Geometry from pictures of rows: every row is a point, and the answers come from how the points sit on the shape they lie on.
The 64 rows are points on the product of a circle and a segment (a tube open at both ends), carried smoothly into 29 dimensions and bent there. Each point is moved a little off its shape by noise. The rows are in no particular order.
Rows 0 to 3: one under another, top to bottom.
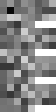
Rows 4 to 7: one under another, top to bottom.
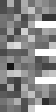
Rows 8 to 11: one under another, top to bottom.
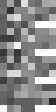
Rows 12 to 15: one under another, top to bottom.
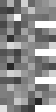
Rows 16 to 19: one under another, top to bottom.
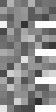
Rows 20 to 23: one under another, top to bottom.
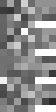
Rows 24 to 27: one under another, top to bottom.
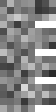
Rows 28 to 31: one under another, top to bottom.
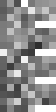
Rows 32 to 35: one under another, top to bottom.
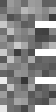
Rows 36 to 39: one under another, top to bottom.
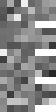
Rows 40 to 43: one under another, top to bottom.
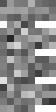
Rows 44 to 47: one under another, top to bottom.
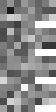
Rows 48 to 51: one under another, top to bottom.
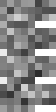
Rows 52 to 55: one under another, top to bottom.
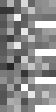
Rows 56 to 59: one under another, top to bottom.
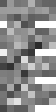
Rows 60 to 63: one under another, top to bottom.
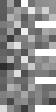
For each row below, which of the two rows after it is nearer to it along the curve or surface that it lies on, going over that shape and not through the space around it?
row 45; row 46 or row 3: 3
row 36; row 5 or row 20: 5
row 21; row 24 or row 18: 18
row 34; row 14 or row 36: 14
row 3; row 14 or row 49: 14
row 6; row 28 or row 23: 28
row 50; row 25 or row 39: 39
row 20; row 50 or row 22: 22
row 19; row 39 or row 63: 39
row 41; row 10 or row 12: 10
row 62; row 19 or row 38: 38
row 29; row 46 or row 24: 24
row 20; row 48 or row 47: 47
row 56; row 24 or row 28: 24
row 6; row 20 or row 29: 29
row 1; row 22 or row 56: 22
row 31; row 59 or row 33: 59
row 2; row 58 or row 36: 58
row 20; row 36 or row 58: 58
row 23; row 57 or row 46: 46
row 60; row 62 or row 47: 62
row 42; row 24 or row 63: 24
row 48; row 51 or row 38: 38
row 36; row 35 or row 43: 43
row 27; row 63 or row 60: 60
